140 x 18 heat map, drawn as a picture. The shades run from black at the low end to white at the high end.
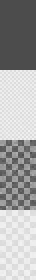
The table splits into 4 rows of 1 panel. Panel 1,1: low, flat. Panel 2,1: very high, checkered, faint in contrast. Panel 3,1: middling, checkered, strong in contrast. Panel 4,1: very high, checkered, faint in contrast.
